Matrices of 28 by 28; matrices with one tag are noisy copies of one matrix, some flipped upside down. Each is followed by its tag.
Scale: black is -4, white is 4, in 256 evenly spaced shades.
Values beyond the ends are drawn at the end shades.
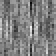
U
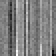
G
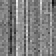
G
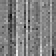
G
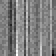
G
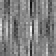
U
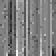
G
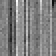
G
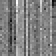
G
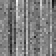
G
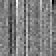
G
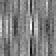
U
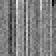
G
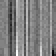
G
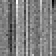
G
